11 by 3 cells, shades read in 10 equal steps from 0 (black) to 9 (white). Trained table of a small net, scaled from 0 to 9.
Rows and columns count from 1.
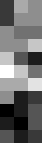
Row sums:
13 12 13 17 11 20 20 8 4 4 6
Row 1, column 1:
2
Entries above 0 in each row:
3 3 3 3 3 3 3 3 2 2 3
